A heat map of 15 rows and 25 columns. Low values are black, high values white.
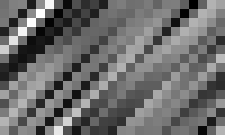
Grain: diagonal, up to the right. Average level on the scale: 40%. Slope: none. Odd rows or columns: none. Calmest part: top middle. Mirror symmetry: none.
